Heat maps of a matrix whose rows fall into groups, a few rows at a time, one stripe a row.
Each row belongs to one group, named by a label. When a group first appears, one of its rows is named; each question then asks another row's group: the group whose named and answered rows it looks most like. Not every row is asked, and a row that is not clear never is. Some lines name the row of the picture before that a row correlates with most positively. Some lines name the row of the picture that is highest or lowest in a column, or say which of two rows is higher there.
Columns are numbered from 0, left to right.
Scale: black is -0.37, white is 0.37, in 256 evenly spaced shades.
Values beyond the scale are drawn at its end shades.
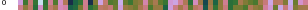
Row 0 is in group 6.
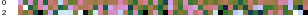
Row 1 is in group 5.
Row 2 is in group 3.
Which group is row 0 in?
6
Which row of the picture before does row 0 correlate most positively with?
1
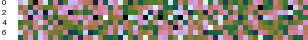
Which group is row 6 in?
6
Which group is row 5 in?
5
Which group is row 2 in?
6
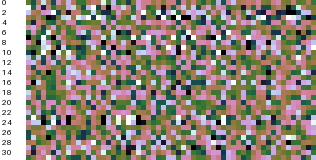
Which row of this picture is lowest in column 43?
1
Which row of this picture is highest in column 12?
3
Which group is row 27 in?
6
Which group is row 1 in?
6
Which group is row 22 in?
6
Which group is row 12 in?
5
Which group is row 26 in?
5
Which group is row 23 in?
5
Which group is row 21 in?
6
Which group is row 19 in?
3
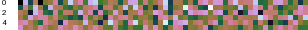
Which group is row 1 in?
5
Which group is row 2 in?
3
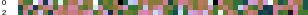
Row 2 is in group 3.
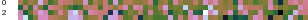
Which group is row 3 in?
5
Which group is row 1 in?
5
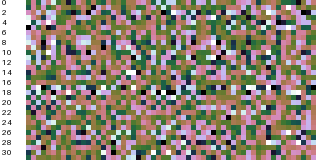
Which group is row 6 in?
6
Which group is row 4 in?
6
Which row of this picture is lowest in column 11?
26
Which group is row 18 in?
6
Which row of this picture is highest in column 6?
17
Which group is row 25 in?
3
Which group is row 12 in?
6
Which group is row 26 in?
6
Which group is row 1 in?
6
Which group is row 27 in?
3
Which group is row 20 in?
6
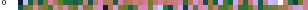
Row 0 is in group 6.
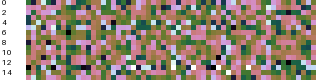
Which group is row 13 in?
5
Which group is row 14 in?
3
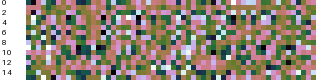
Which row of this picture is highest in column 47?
3
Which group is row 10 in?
6
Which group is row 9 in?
6
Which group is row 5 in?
5
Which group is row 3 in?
5
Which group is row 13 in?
3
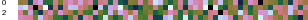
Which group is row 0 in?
3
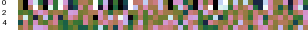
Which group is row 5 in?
6
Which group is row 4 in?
5
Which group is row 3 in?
5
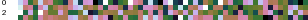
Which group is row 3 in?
3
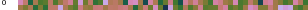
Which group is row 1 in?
6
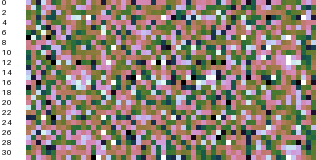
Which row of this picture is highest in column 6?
12
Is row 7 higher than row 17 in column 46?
Yes
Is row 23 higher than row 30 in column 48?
No
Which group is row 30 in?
6
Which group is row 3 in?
3
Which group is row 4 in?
3
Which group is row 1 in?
5
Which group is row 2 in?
5
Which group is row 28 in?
3
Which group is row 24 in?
3
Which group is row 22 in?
3
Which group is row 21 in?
6
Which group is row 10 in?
5
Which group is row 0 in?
3
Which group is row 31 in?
6
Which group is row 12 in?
6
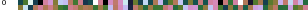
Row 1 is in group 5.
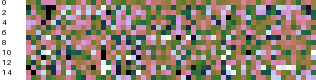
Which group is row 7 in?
3
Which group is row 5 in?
3
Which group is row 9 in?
5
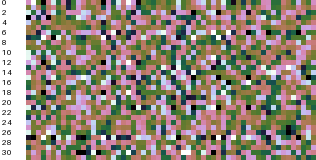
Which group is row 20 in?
3
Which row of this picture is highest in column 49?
14
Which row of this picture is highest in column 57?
14
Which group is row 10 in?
6
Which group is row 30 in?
6
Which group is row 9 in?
3
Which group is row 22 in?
3
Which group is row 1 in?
5
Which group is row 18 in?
5
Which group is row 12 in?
5
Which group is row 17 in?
3
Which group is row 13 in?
6
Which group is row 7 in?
5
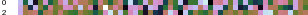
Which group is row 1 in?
3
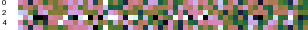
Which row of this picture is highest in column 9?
3
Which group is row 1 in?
3
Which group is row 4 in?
6
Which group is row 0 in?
3
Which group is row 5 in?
3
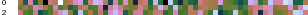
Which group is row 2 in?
3
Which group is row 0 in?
6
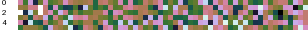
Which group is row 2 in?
6
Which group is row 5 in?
5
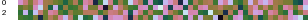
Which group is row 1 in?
3
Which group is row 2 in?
5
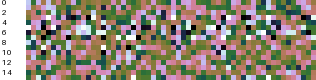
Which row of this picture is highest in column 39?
7
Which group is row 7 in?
5
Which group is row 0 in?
6
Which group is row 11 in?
5
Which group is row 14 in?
6
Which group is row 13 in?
3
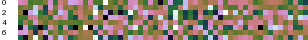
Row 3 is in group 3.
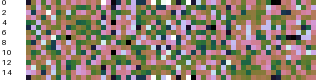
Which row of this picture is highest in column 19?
10
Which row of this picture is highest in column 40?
12
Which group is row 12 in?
3
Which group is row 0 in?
3
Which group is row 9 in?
6
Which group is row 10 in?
3
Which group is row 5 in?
5
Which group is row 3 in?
5
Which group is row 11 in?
6
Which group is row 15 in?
3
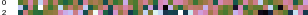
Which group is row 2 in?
3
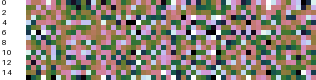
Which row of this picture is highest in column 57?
0
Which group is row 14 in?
3
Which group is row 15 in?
5
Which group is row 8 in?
3
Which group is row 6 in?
5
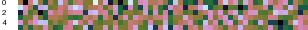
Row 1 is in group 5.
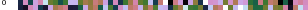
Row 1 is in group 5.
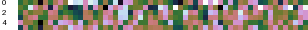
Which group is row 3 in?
5
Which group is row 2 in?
5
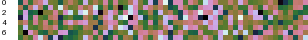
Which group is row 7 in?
3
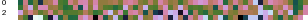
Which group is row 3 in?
3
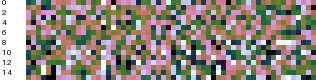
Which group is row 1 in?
3
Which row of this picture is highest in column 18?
15
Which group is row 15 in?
6
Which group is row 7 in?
5
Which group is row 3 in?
6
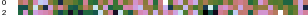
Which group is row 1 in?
5
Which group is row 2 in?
6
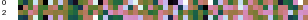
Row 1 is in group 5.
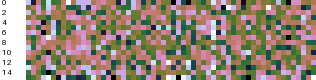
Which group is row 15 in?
3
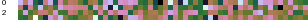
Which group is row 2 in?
5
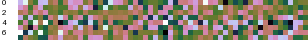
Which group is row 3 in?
6
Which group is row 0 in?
5
